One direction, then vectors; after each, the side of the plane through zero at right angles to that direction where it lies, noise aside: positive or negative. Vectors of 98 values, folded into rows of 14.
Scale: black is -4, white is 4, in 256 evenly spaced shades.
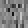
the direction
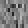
positive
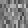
negative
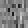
positive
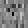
positive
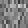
negative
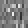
negative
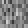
positive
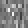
negative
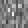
negative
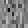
positive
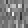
negative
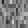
positive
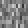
negative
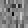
positive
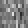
negative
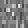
negative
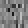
positive
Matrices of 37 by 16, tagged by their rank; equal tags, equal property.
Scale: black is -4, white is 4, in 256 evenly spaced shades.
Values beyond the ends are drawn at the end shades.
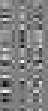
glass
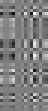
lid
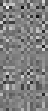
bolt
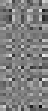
glass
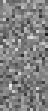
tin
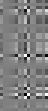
lid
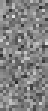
tin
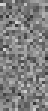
tin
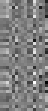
glass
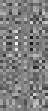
bolt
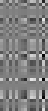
lid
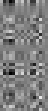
glass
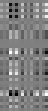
lid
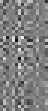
bolt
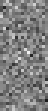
tin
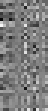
bolt
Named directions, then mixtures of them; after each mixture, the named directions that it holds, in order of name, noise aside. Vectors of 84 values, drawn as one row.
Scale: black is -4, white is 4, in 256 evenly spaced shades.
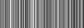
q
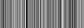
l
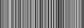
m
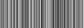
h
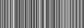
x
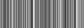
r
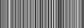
m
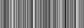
r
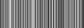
m, q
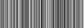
h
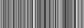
r, x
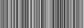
h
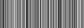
l, m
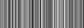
h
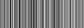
q, x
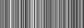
q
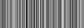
l, x
